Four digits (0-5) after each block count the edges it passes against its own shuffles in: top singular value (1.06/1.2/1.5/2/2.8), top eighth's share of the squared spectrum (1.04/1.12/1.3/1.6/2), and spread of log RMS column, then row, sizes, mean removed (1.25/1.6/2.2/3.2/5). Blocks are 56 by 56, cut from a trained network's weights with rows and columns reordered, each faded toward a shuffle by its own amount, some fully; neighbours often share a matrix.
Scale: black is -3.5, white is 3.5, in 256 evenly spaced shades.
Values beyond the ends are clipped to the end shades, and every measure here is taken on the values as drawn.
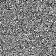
1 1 0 0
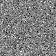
0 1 0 0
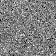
0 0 0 0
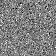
0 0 0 0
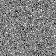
0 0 0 0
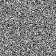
1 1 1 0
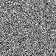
0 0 0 0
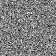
0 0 0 0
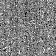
2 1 0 0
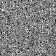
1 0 0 0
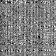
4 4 1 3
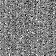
2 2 0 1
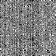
3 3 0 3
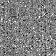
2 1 0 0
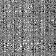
4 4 1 3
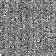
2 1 0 1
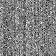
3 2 0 1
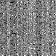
3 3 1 2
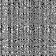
4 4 1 3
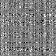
4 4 1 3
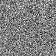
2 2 0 0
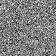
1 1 0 0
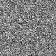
2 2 0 0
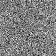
1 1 0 0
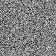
2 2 0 0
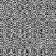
4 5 3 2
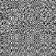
4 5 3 2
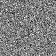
1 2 0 0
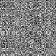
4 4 2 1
